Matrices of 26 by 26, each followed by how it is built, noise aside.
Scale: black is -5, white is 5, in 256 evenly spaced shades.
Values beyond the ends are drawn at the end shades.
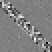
banded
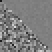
lower triangular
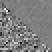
lower triangular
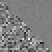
lower triangular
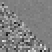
lower triangular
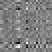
low rank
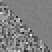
lower triangular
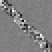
banded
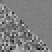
lower triangular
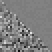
lower triangular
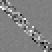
banded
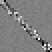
banded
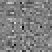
low rank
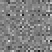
low rank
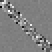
banded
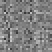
low rank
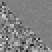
lower triangular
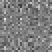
low rank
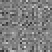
low rank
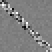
banded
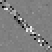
banded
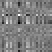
low rank
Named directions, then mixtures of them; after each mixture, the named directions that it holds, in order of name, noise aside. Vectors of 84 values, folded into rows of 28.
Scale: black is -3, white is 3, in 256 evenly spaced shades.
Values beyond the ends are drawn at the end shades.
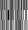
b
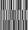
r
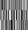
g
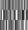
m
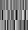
m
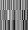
b, r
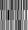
b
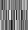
g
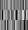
m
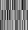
g, r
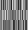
r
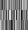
g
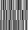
m, r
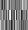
g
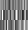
m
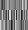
g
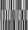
g, r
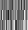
b, m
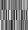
g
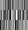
g, m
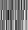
b, m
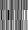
b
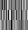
b, g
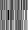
b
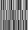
r
